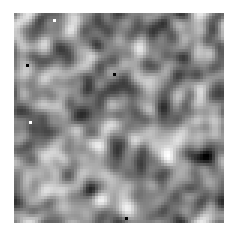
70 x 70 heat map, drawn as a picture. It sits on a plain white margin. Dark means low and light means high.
Lone odd cells: 5, 2 higher and 3 lower than their neighbours. Mirror symmetry: none. Stripes: none. Grain: blotchy. Histogram: bell-shaped.
